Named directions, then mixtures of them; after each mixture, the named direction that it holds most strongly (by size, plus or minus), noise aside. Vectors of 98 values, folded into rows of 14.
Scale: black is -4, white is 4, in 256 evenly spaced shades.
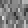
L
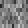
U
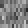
L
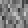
L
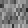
U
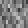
L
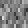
L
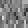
L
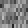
U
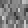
L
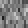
L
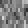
L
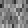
U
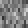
L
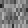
U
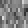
L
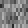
U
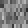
L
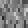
L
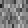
U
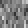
L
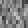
L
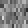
L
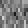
L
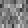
U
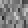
L
